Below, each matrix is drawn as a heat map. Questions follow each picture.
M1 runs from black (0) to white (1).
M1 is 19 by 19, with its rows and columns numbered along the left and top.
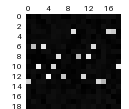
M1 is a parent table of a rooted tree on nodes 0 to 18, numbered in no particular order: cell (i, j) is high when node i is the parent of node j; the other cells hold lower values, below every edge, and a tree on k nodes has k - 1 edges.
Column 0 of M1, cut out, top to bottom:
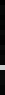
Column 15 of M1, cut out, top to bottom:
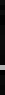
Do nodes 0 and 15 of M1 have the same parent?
yes
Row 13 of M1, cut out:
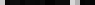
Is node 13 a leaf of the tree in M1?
no
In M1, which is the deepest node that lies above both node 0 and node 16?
6
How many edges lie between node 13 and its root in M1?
2
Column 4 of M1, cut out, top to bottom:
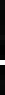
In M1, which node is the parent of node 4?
12
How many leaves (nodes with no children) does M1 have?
13
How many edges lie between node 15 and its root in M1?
3
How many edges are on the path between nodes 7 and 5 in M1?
4
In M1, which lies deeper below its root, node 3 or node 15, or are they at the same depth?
node 15
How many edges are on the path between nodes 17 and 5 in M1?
5
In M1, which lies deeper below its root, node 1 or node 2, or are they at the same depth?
the same depth
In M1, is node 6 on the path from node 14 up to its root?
yes
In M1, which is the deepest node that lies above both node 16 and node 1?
6
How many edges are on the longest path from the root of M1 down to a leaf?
3
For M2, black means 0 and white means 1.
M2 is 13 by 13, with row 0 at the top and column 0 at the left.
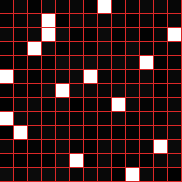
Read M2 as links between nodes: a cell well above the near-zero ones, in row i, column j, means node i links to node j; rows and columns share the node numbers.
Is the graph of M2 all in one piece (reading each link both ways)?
no
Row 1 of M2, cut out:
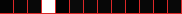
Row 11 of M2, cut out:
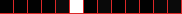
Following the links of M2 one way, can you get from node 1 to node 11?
no
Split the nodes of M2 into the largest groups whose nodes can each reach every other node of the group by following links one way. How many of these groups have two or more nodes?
3
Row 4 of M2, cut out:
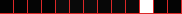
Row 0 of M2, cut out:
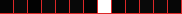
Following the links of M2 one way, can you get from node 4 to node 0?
yes
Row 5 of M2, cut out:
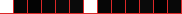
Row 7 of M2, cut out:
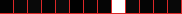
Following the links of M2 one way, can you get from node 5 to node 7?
yes
